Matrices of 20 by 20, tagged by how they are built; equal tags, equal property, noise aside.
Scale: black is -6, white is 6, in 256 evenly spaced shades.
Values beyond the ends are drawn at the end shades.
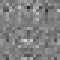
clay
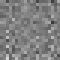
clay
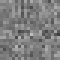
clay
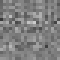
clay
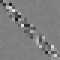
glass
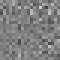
clay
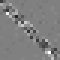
glass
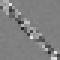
glass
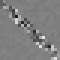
glass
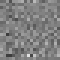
clay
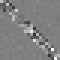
glass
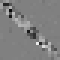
glass
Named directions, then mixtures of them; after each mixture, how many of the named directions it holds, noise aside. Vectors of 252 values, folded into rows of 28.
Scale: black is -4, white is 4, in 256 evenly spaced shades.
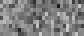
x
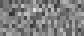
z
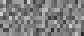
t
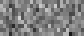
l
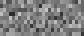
two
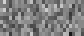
two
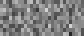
two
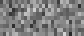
two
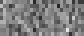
two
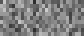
three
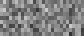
two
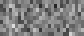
one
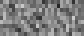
three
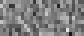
two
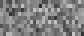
two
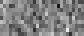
two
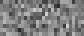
two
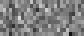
one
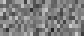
one
